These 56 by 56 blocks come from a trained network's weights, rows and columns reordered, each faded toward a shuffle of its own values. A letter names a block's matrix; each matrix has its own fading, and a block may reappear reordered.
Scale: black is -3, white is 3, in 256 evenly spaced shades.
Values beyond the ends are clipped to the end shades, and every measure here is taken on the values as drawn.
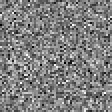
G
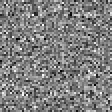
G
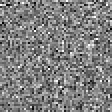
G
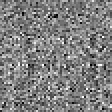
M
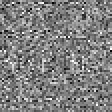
M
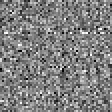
M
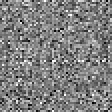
M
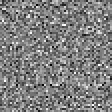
G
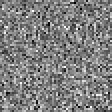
G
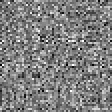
M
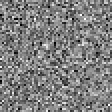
G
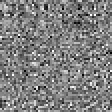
M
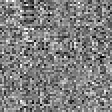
M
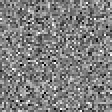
G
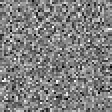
G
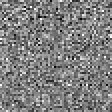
M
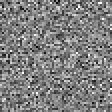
G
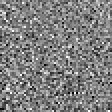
G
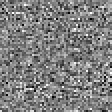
M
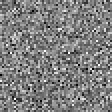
G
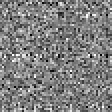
M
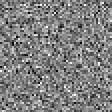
G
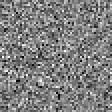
G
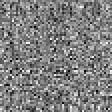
M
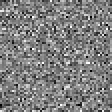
M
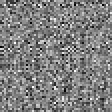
M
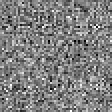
M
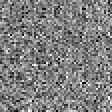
M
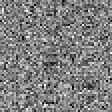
M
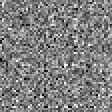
M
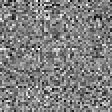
M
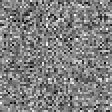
M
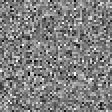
G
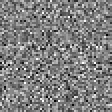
M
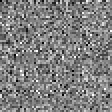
M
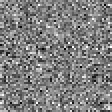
M
